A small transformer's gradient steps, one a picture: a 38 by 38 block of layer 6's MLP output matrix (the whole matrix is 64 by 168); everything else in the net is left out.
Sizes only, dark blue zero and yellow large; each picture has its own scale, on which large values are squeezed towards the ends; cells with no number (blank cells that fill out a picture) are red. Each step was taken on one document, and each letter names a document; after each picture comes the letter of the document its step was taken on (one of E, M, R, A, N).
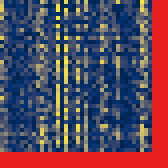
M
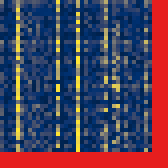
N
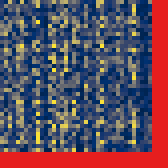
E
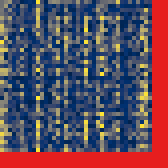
M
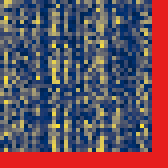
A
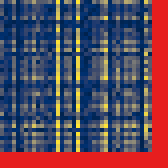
N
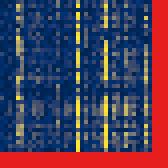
N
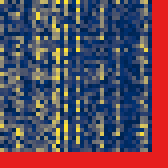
M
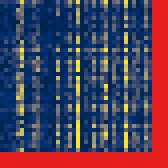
N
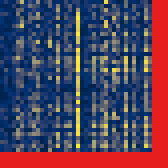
N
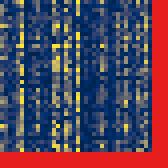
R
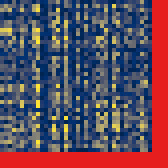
A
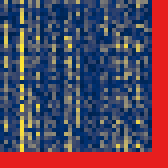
R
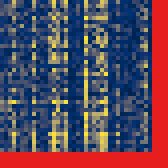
A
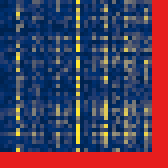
N
